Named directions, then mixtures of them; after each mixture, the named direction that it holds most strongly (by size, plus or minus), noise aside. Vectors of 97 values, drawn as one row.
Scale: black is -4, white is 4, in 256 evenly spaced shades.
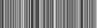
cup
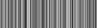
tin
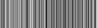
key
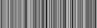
tin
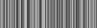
tin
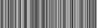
tin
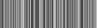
cup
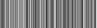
key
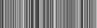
cup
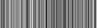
key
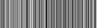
key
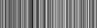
key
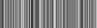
cup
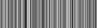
tin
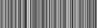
tin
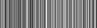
key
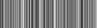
cup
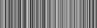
key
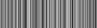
tin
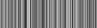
tin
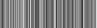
cup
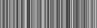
tin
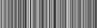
tin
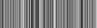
cup
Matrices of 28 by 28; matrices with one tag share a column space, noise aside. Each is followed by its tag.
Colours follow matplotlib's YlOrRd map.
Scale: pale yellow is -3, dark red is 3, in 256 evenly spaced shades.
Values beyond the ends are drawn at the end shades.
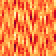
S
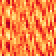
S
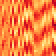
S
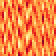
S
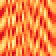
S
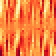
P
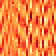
S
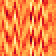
S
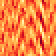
S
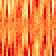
P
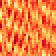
S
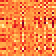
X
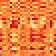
X
